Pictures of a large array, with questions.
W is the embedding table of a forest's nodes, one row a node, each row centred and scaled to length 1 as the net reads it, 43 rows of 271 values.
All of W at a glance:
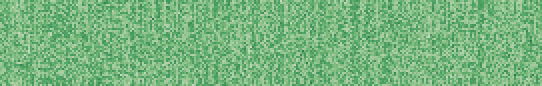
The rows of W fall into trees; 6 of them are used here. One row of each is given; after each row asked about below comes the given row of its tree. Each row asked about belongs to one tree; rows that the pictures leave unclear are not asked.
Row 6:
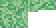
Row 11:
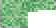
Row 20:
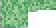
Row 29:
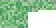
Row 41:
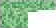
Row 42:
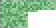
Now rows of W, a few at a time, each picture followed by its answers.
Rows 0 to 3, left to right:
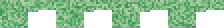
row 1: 29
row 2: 41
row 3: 29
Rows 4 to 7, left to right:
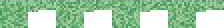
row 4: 29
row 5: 41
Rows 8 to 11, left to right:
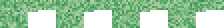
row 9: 42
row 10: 29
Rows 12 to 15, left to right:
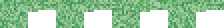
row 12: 41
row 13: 41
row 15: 41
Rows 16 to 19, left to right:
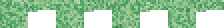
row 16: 42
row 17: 20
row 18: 20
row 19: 6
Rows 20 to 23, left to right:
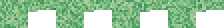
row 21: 29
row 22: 11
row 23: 6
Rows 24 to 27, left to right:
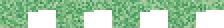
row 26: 29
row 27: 42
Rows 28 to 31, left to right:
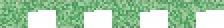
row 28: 11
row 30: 29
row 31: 41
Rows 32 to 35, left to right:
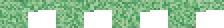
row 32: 6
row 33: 6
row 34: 41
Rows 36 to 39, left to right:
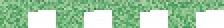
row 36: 6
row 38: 29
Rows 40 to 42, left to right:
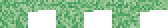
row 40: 41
